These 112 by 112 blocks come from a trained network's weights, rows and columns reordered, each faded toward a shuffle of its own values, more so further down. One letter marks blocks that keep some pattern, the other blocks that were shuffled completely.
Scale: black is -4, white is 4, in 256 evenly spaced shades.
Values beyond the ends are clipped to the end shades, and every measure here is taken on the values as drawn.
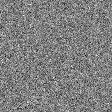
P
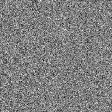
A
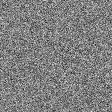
P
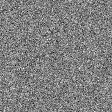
P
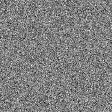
A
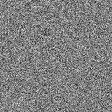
A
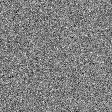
P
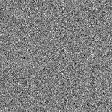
A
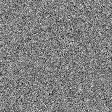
P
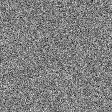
P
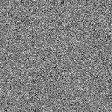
A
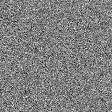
A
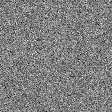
P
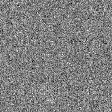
A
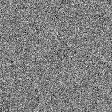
A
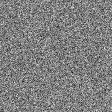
P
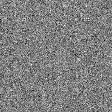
A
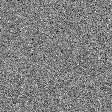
P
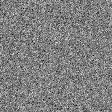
P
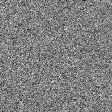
A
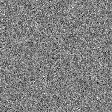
A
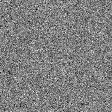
A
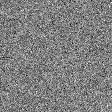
P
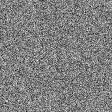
P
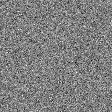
P
